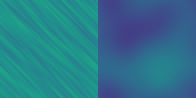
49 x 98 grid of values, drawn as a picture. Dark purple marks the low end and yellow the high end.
It is made of 1 by 2 panels. Panel 1,1: middling, slanting down to the right, faint in contrast. Panel 1,2: low, smooth.
